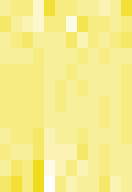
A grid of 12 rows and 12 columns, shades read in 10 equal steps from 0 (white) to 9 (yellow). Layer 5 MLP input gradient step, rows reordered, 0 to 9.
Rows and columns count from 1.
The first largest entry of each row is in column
5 8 3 4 1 1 1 1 4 4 4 4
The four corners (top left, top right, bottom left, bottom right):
4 8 6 4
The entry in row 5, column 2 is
5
